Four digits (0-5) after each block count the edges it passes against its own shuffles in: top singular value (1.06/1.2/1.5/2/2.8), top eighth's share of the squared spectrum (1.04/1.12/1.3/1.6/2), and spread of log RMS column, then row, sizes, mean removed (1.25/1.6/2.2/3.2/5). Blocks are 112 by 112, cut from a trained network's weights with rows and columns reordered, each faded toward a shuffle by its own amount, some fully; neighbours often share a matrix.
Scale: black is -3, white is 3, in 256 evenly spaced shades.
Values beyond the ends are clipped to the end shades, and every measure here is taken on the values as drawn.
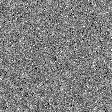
0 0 0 0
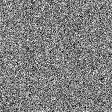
0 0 0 0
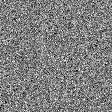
0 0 0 0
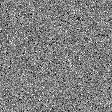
0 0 0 0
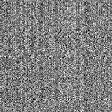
4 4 1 2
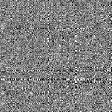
4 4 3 3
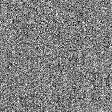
2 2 0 1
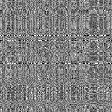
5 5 2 3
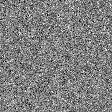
0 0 0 0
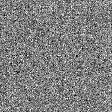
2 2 0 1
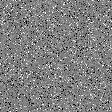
1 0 0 0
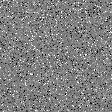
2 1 0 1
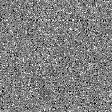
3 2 1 1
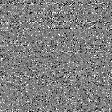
3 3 1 2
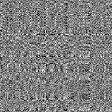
5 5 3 3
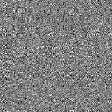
4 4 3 3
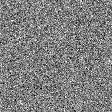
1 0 0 0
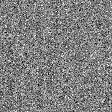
1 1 0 0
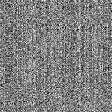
4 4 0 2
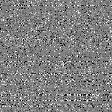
4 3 0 3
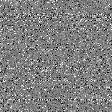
4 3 0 3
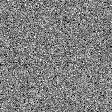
1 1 0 0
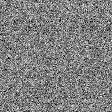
3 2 0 1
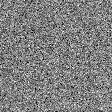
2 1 0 0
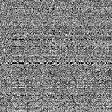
4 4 1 3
